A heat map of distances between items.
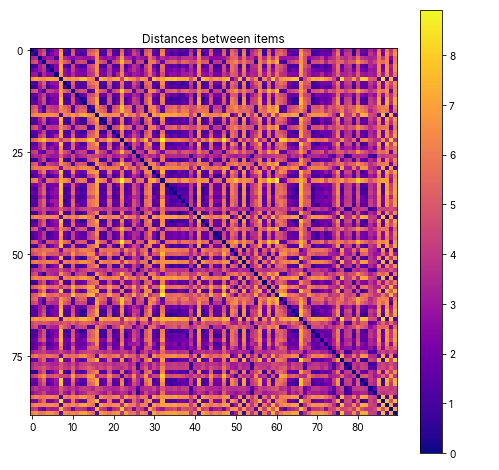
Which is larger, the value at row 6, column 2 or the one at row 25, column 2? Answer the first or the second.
the second
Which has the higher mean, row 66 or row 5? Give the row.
66
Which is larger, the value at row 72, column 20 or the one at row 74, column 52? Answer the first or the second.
the second
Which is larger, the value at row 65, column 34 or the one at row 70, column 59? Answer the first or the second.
the second
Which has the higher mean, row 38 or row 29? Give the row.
29
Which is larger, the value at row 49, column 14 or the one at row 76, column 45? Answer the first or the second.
the first
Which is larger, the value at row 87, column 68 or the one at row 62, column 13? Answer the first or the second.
the first
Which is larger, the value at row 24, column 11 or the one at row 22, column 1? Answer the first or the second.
the second
